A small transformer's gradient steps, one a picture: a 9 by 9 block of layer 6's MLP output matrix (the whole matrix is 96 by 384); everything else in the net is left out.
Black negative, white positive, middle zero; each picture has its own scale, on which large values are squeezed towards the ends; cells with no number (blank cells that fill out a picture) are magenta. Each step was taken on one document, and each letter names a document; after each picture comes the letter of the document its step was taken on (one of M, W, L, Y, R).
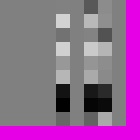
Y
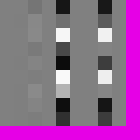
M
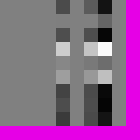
Y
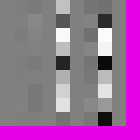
M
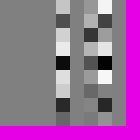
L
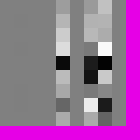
L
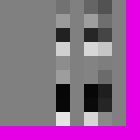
Y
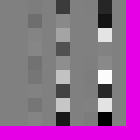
M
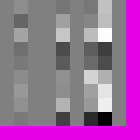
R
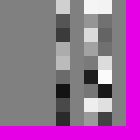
Y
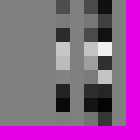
Y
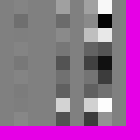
R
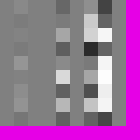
R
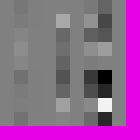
R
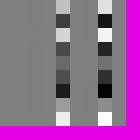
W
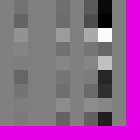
R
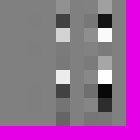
M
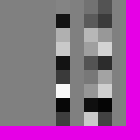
L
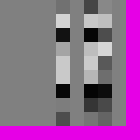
Y
